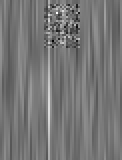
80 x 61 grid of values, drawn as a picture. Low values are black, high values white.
The top middle is the roughest part. No overall slope runs across the table. Streaks run downward. An odd patch, rougher than its surroundings, sits in the top middle. Column 25 differs from the columns beside it.
